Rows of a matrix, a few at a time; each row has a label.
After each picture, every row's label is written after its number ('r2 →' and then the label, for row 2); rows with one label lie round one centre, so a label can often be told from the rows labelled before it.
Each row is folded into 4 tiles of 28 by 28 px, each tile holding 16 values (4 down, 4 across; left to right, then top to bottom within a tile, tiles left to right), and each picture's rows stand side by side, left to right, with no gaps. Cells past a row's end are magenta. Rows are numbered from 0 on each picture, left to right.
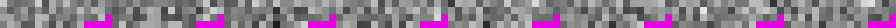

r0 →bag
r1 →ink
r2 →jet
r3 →bag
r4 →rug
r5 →jet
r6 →rug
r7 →rug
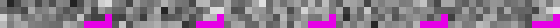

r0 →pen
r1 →ink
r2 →bag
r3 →rug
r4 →ink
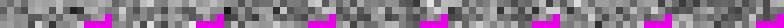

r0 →jet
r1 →jet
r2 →ink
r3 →ink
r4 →ink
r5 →rug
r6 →pen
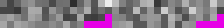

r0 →pen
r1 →bag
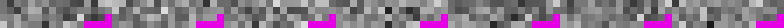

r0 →pen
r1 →bag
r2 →jet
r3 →jet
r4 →pen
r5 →pen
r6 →rug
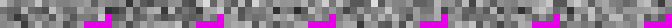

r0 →bag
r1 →ink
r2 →jet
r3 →bag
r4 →jet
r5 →rug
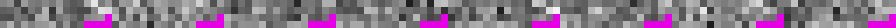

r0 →ink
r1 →rug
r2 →pen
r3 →pen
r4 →ink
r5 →pen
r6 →rug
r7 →ink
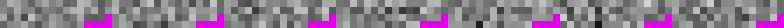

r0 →rug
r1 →bag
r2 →bag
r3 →jet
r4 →jet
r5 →rug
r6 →bag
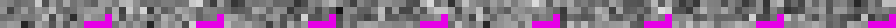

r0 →bag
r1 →rug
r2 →pen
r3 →ink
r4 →rug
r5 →ink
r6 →pen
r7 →pen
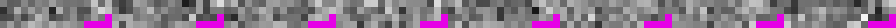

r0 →ink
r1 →pen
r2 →ink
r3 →bag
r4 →ink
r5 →rug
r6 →rug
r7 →pen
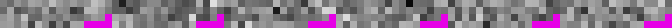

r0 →jet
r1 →pen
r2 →ink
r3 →pen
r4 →rug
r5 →jet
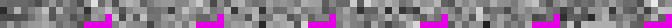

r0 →ink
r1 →rug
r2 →rug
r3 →jet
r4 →rug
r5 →ink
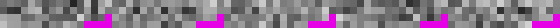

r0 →pen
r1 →jet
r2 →bag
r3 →pen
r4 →jet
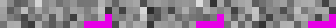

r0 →bag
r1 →rug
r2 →rug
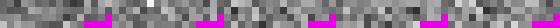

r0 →pen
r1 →bag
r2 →rug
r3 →jet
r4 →rug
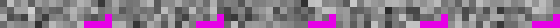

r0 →rug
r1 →bag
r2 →ink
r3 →jet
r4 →jet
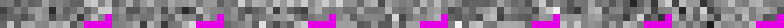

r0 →ink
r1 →jet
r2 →jet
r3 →bag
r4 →ink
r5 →pen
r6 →rug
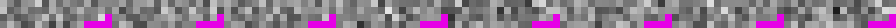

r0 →bag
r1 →bag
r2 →bag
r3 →bag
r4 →ink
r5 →rug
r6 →bag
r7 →ink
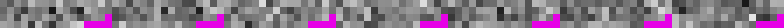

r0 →jet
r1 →ink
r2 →bag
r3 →rug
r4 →ink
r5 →ink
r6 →pen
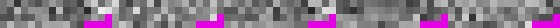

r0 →ink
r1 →bag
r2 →ink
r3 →pen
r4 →rug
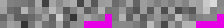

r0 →bag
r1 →jet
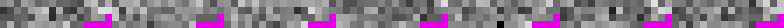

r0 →ink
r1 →rug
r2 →jet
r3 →pen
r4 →jet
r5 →ink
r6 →ink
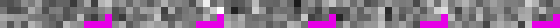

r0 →pen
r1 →ink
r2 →pen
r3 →ink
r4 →rug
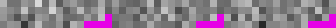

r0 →bag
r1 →bag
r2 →rug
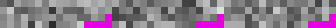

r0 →jet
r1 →ink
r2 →bag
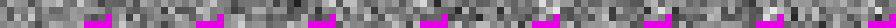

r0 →rug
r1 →jet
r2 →pen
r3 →rug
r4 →ink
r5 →ink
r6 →ink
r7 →rug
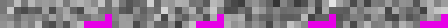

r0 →jet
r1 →bag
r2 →pen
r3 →ink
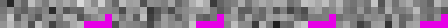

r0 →jet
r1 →rug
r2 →jet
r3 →bag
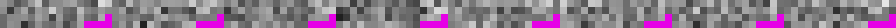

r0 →bag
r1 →jet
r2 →ink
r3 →ink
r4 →jet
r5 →bag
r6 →bag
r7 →jet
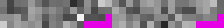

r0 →pen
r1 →jet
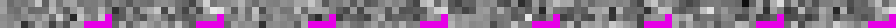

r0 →bag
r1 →ink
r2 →rug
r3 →ink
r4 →pen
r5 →ink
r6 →pen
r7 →ink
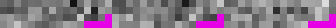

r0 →pen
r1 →pen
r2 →jet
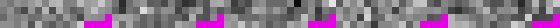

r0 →jet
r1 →pen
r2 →pen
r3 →rug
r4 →pen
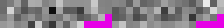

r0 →jet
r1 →ink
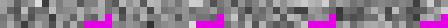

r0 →bag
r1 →rug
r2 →jet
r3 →ink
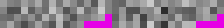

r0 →bag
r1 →jet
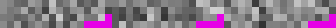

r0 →bag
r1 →ink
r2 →rug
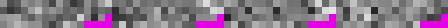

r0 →pen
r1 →ink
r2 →ink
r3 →rug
